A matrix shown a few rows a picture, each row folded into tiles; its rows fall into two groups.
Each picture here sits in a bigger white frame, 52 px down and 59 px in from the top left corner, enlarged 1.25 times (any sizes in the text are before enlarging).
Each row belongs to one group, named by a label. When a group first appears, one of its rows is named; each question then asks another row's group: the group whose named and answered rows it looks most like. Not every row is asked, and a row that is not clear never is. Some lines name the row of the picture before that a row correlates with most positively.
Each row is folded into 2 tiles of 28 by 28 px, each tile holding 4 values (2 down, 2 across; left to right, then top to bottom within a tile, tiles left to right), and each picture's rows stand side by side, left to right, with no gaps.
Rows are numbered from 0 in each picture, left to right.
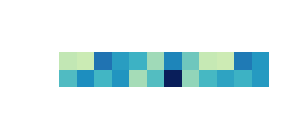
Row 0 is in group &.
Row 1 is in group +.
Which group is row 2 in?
&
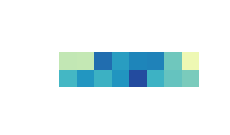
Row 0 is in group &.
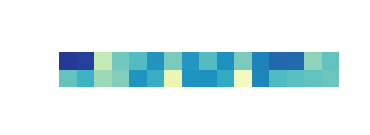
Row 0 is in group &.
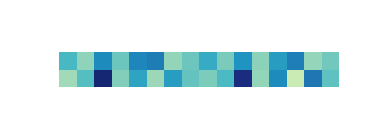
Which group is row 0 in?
+
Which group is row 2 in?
+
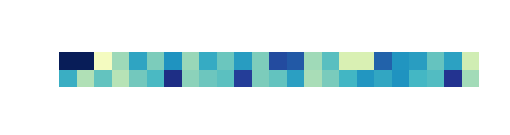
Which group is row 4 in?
&
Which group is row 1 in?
+
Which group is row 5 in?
+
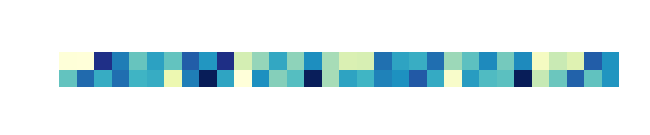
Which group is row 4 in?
&
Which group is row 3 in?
+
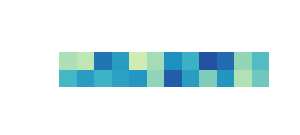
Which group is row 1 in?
&
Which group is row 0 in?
&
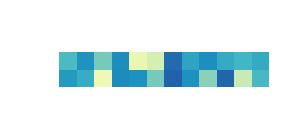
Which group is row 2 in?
&
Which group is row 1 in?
&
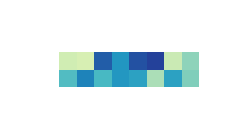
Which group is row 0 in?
&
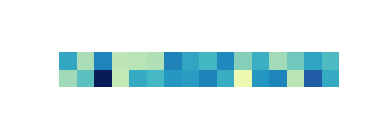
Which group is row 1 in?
&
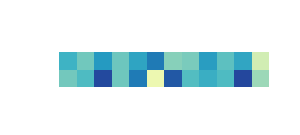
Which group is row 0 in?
+
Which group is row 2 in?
+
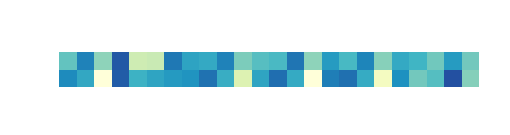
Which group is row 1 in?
&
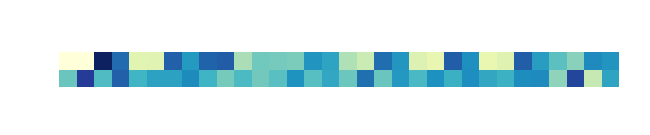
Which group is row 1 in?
&
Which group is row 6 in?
&
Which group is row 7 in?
&
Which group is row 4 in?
&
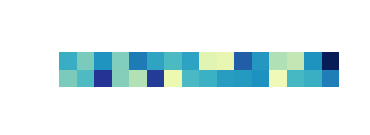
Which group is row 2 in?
&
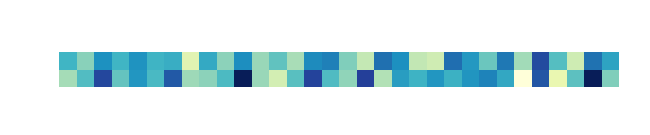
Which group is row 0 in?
+
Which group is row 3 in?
+
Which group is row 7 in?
+
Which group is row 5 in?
&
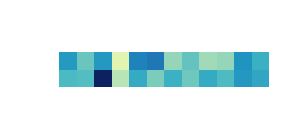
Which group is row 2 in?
&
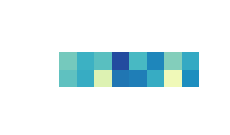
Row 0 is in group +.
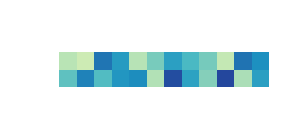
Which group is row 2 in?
&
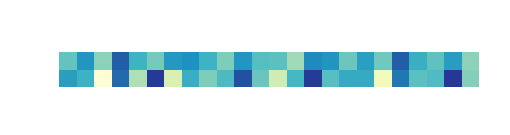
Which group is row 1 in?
&
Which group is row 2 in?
+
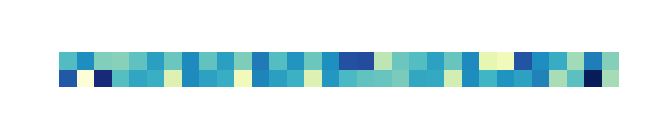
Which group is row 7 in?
+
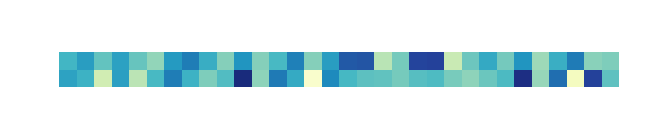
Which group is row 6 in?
+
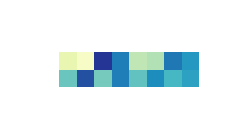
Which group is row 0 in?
&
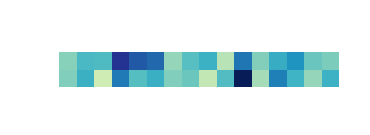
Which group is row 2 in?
+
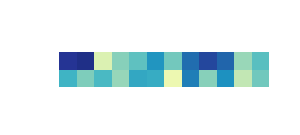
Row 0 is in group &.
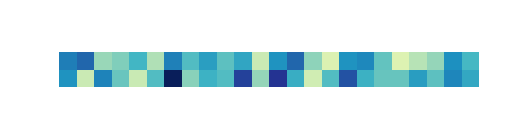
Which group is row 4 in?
+
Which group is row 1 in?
+
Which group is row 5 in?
&
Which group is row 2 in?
+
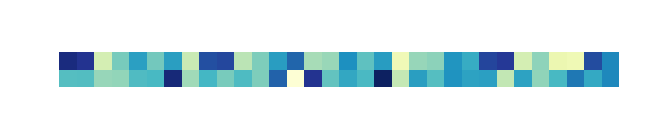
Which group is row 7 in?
&
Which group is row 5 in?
&
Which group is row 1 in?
+
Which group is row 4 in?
+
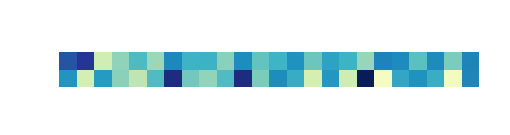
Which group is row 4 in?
&
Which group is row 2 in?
+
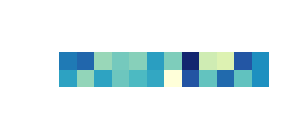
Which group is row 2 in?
&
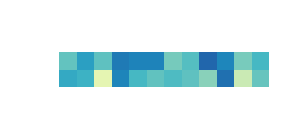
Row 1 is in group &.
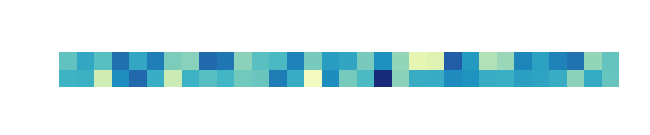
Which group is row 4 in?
+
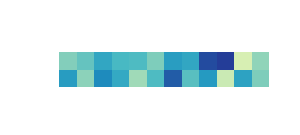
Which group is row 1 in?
+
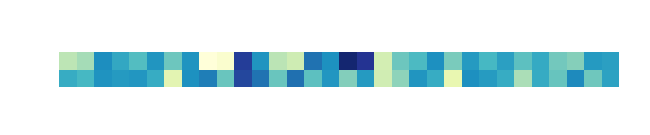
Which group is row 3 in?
&
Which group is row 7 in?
&
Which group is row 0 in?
&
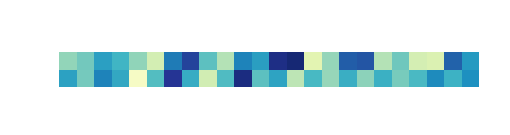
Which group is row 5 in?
&
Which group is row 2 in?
+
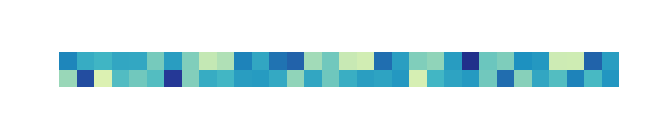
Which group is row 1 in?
+
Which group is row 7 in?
&
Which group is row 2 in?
&
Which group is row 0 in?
&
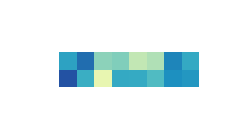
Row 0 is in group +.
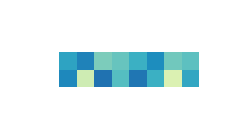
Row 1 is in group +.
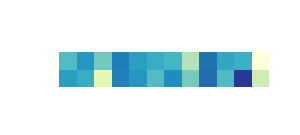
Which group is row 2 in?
+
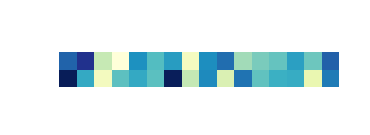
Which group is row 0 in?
+
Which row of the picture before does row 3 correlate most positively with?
0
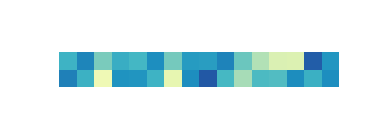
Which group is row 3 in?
&
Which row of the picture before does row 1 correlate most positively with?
3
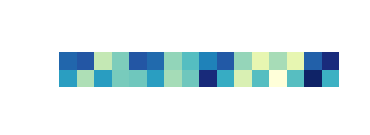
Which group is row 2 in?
+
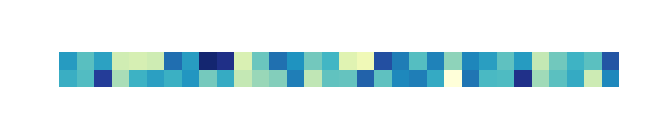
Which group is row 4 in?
&
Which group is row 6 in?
+
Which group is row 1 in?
&
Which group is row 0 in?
+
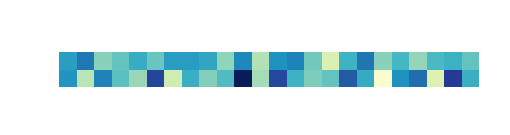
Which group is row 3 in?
+
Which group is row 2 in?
+
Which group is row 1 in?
&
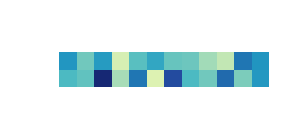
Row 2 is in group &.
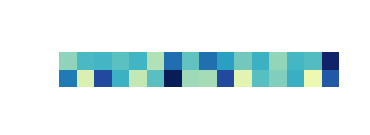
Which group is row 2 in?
&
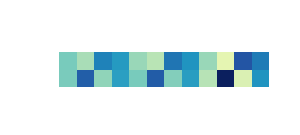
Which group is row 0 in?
&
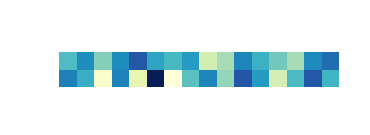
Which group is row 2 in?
&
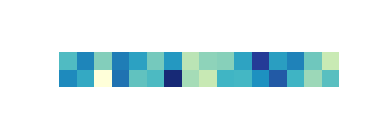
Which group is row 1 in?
+
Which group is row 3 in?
+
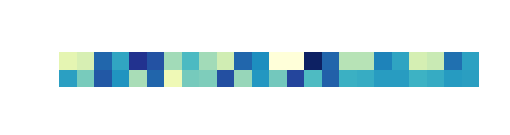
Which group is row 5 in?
&
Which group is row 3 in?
&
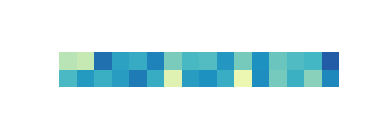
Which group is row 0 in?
&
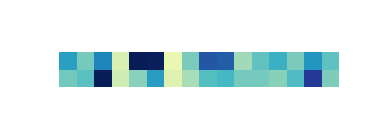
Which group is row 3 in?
+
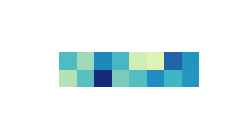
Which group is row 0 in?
+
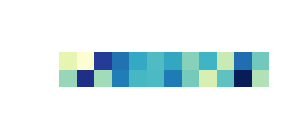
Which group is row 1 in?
+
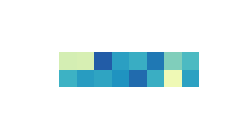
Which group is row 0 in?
&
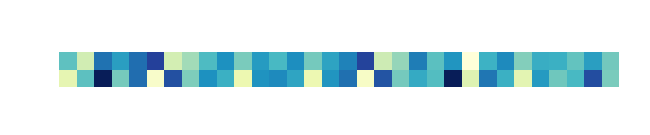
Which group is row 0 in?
+
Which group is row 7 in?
+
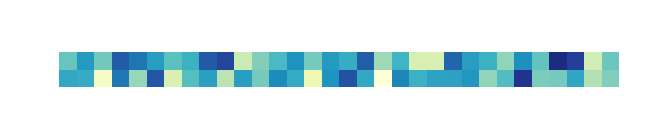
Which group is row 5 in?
&
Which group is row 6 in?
+
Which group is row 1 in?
&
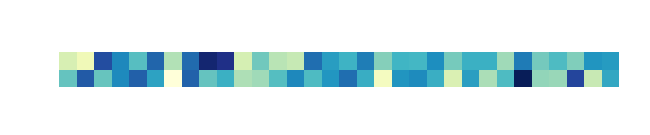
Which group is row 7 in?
&
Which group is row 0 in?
&
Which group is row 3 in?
&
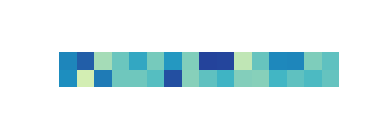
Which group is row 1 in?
+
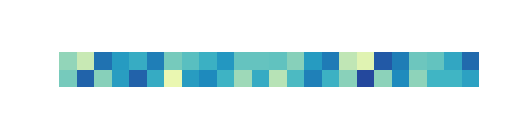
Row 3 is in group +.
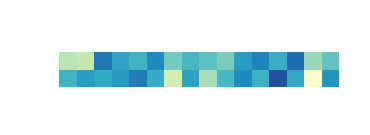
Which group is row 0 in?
&
